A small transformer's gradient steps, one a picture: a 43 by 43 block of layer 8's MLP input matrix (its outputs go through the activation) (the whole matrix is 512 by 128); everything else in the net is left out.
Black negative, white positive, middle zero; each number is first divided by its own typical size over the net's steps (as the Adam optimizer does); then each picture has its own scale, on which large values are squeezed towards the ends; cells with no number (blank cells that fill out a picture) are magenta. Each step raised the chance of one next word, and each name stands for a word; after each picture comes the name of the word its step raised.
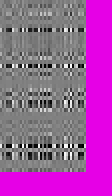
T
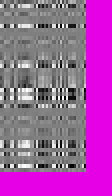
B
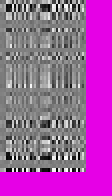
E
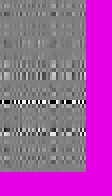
T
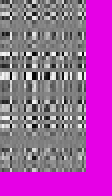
E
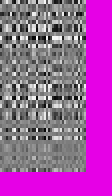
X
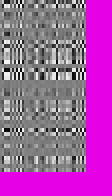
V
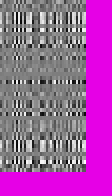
X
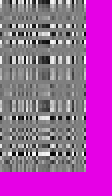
V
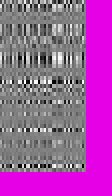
B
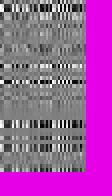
E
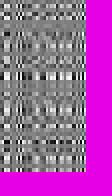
E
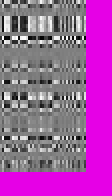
X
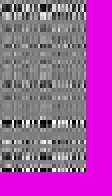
E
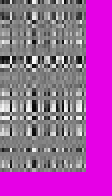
X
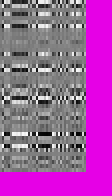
T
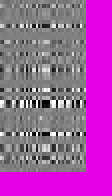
T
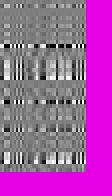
B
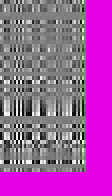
X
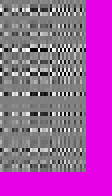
V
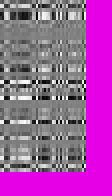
E
